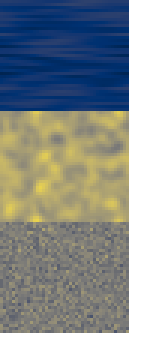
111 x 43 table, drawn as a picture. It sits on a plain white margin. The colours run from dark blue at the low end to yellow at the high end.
The table splits into 3 rows of 1 panel. Panel 1,1: very low, streaked across, faint in contrast. Panel 2,1: high, blotchy. Panel 3,1: middling, fine-grained.
